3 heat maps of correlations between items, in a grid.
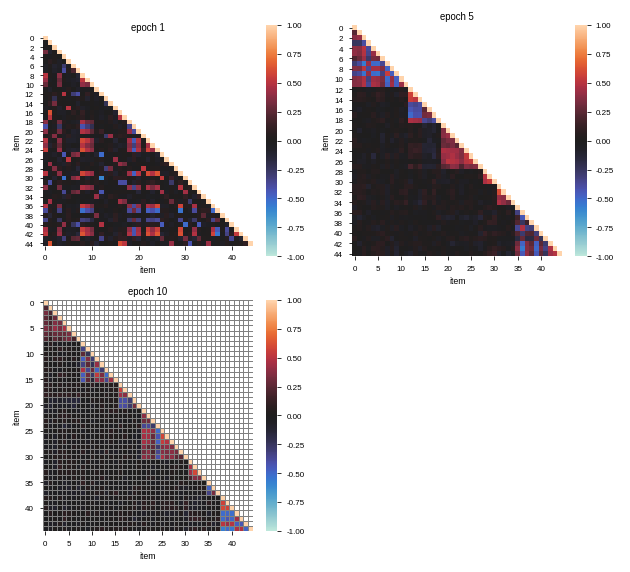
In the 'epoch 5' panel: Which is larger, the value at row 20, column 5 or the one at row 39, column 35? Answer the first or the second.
the first
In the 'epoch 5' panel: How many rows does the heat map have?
45
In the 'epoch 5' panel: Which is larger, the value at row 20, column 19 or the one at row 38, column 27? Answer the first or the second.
the first
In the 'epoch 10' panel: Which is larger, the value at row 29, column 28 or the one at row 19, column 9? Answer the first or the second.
the first
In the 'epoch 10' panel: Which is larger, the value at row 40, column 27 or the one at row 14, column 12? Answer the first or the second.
the second
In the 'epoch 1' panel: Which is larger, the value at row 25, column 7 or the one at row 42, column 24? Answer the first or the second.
the second
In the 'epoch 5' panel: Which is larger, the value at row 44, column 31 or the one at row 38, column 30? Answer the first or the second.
the second
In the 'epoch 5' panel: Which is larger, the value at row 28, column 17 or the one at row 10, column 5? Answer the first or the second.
the second
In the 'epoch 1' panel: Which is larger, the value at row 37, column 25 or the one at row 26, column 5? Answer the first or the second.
the second
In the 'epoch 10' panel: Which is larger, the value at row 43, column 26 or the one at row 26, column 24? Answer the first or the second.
the first
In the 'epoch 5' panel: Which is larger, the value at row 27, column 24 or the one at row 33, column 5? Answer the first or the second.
the first
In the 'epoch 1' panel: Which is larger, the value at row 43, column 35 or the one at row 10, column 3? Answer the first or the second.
the second
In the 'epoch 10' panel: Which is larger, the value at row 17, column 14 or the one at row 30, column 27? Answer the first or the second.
the second
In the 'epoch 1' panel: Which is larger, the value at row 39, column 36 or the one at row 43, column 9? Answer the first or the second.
the second
